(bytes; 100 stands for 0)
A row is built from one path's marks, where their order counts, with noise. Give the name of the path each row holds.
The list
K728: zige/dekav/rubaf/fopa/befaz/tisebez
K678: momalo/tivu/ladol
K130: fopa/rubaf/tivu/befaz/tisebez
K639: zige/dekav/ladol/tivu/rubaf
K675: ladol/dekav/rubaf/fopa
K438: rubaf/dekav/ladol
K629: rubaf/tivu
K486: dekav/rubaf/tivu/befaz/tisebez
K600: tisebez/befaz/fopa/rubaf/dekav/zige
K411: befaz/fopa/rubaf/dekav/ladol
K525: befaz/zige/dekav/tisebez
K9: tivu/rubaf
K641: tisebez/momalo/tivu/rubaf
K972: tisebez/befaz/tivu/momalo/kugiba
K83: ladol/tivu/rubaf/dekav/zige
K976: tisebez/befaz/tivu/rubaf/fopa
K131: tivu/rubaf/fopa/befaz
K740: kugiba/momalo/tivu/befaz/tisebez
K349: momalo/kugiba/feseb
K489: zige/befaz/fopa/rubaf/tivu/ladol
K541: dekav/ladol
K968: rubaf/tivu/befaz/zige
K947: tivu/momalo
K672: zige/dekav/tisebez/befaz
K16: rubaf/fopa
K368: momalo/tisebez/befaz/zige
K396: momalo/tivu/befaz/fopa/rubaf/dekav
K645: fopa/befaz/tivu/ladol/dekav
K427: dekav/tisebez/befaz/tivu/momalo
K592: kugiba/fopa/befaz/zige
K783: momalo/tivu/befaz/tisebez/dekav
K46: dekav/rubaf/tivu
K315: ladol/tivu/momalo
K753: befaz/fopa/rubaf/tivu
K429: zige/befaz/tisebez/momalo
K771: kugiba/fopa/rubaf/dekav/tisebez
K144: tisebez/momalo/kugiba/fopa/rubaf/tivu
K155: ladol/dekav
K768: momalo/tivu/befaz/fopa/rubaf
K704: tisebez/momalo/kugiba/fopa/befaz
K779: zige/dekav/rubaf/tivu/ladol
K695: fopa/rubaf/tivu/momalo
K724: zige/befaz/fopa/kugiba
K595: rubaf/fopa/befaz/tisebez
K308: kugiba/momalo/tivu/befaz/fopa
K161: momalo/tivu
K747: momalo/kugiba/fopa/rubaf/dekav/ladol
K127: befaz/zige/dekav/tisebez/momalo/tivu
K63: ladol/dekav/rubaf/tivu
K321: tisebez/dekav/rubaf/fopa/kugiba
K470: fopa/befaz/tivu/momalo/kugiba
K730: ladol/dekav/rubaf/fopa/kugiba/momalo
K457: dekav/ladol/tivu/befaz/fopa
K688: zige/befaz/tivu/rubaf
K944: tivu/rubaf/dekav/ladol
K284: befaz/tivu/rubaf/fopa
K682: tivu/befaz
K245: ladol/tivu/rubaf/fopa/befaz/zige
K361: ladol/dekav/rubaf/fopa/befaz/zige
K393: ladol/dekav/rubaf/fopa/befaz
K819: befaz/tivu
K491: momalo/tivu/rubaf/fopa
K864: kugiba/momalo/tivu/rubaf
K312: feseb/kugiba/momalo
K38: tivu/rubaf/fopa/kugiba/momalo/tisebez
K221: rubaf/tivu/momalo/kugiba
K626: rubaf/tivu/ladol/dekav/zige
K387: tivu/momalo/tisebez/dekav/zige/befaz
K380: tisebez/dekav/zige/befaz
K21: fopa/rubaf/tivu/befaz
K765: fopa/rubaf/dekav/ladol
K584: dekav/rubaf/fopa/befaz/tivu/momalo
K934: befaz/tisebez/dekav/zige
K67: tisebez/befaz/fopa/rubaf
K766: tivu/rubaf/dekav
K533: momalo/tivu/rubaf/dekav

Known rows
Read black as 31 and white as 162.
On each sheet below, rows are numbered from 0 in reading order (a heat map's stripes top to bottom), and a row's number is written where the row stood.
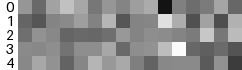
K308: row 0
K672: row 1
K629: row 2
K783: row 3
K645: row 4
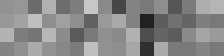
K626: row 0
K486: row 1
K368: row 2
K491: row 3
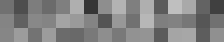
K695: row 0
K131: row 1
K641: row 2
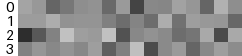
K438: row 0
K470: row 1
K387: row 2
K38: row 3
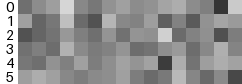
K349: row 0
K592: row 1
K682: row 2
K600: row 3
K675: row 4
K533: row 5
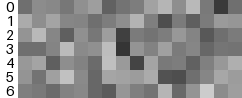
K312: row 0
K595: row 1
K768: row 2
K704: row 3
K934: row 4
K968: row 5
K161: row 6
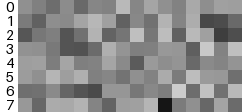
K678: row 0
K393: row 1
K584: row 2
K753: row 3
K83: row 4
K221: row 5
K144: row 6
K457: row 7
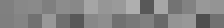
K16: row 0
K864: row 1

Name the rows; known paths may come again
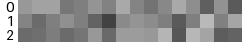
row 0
K766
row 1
K819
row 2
K947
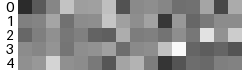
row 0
K387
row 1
K284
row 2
K63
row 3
K783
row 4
K130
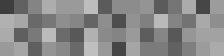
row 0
K380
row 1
K944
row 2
K592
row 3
K934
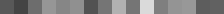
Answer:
K21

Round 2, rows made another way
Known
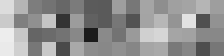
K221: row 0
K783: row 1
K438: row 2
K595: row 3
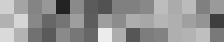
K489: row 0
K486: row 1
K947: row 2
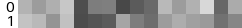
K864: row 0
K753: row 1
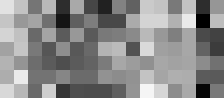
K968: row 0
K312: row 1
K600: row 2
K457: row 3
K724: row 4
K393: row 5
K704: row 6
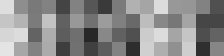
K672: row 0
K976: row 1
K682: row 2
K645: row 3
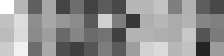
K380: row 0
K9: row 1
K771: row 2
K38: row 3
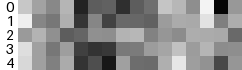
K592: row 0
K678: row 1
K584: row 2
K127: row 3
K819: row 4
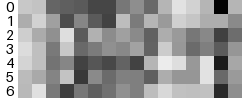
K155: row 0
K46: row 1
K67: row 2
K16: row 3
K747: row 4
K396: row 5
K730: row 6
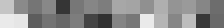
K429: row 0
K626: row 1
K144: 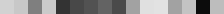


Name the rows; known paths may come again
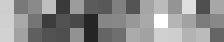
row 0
K783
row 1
K541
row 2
K779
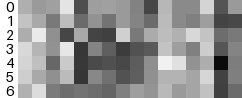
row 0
K768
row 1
K976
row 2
K63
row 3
K21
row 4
K704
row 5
K740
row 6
K361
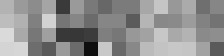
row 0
K688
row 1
K641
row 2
K127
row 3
K944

